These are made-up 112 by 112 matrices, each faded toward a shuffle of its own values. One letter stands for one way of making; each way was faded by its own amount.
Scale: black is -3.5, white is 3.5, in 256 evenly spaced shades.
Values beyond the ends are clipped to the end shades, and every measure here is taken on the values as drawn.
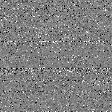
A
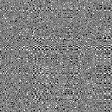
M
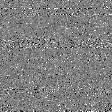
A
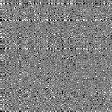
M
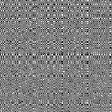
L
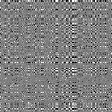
L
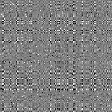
L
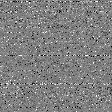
A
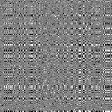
L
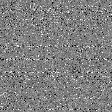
A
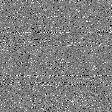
A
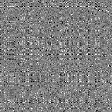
M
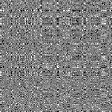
M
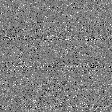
A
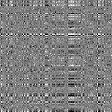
L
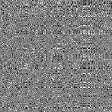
M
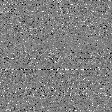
A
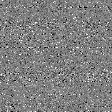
A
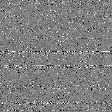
A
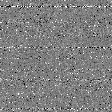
A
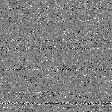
A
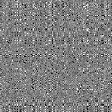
M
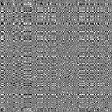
L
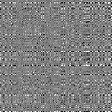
L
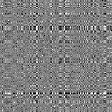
L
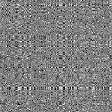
M
